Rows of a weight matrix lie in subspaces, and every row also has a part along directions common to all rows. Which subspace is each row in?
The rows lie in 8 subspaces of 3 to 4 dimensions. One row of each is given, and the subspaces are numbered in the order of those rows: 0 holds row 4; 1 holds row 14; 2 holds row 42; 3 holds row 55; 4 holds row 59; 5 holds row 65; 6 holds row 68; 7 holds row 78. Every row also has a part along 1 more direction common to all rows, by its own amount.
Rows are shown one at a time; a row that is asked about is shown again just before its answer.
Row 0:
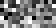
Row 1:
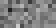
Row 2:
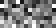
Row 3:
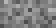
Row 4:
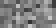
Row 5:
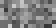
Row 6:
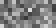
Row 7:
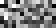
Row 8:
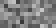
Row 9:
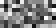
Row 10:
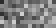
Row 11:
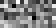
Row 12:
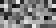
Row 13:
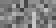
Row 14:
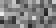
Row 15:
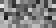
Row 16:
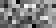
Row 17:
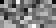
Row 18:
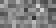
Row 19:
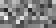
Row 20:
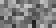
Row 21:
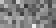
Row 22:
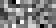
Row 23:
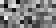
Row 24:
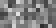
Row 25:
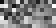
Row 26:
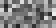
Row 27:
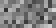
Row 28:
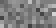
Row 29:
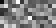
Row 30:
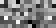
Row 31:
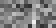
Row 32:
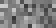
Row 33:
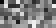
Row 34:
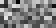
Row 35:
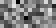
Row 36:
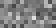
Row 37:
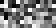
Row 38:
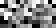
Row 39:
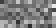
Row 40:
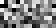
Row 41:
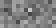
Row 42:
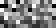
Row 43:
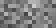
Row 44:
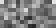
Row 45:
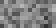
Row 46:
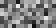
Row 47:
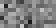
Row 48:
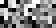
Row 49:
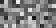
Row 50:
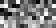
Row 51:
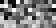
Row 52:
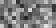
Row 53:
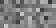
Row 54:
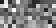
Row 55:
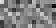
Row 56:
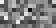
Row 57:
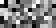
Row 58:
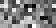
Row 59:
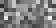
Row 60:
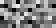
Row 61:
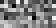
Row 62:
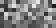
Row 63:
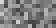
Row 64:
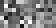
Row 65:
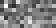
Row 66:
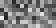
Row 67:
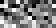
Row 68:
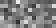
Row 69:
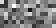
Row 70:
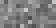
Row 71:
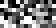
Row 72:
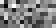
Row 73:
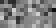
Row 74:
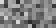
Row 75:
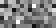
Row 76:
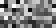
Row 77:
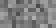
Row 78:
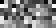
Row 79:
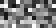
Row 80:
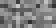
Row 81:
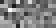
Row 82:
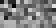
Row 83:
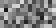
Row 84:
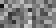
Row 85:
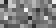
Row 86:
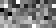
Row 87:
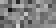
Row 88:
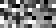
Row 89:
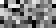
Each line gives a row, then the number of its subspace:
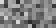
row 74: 4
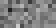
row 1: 0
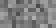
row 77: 7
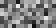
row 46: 2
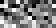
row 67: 4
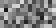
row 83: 3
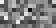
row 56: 1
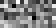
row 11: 2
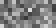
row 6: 6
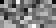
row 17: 0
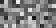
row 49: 7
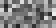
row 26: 3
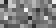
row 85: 0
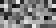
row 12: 3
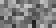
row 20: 2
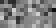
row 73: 2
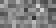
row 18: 7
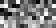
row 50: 1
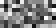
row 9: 3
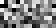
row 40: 1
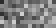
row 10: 1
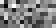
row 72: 5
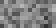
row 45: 6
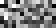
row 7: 1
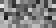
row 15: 4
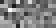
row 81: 0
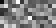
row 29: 4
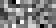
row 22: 7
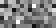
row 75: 2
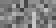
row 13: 2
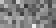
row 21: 1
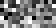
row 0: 5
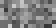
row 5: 6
